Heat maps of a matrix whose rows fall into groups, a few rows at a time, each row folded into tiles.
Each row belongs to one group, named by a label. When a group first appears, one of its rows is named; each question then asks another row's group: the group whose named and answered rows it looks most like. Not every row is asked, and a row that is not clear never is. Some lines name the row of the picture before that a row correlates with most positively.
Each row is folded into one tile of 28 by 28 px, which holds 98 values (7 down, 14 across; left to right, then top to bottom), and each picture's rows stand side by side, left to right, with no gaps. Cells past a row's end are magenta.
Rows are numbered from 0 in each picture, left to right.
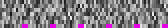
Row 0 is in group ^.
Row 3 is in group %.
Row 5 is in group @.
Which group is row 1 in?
^
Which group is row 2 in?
@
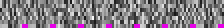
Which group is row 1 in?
@
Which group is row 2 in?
^
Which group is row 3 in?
@
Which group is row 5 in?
^
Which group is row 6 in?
%
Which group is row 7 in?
@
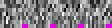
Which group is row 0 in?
^
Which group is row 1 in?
@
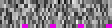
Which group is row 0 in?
^
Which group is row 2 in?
^
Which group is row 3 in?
%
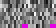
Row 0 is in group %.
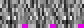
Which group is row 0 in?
@
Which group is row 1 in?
@
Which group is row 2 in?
@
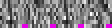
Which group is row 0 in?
@
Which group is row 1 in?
^
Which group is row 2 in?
@
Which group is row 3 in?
@
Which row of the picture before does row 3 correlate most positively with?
1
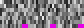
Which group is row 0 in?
^
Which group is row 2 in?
^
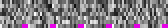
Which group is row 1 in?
@
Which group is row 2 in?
%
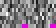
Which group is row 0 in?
@
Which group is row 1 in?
@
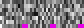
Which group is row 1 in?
%
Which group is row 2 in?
^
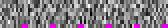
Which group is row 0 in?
%
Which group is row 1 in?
^
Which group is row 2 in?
^
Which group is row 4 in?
^
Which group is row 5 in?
%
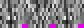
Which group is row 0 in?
@
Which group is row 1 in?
%
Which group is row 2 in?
@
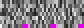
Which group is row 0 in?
%
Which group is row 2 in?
@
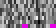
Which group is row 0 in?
^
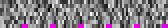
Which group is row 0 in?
^
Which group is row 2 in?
^
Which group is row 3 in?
@
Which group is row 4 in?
@
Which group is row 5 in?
^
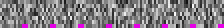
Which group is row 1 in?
%
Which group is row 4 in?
^
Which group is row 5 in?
^
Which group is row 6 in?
%
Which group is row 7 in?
@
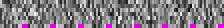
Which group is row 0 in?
^
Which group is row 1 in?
@
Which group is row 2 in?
@
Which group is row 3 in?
@
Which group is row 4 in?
^
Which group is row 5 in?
@
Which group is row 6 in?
@
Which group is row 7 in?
@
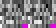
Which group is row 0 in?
%
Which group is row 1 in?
%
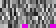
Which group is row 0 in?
@
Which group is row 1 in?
%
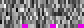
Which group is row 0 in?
^
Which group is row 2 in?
%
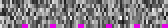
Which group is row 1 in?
^
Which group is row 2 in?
@
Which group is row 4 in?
@
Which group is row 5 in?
^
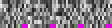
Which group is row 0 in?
%
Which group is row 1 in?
%
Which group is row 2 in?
%
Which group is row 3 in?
%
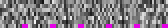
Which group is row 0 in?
^
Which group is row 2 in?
@
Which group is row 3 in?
%
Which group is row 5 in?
^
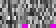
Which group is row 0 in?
@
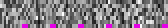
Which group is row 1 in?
@
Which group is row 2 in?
@
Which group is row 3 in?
^
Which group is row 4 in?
^
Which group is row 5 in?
%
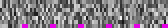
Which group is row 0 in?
@
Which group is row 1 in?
%
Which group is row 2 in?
^
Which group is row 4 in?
@
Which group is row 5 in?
^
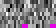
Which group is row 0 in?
%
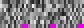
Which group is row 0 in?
%
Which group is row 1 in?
^
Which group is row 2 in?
%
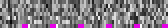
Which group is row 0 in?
@
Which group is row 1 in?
%
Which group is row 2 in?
%
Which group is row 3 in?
@
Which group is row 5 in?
%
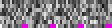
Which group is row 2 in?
%
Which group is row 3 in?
%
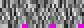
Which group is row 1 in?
%
